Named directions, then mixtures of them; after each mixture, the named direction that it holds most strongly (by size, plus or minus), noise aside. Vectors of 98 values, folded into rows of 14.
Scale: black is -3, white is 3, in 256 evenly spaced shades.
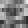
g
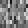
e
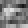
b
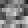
g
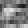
b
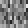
e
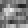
b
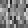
e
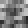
g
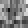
g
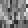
e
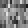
e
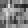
b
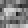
b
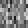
e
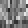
e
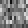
e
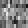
e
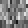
e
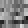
g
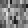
e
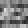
b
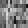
e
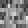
g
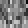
e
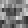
g
